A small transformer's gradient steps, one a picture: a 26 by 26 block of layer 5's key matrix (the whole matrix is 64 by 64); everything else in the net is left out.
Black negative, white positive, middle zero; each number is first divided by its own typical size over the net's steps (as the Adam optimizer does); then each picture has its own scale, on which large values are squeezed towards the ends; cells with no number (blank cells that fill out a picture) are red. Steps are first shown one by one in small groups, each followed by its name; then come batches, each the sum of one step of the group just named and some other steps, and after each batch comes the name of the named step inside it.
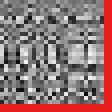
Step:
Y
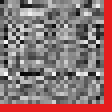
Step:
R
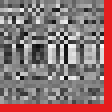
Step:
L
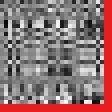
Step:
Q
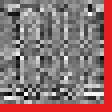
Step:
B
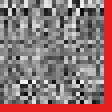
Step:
Q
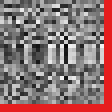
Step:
L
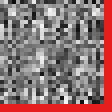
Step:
Q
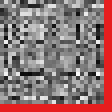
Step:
R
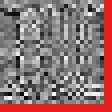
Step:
B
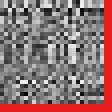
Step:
L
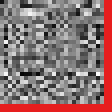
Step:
R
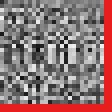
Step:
L
